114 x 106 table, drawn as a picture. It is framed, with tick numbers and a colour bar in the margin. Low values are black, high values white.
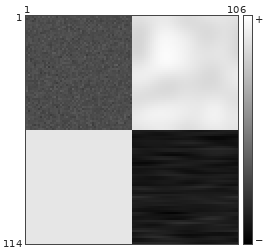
The table splits into 2 rows of 2 panels. Panel 1,1: low, fine-grained, faint in contrast. Panel 1,2: very high, smooth, faint in contrast. Panel 2,1: very high, flat. Panel 2,2: very low, streaked across, faint in contrast.
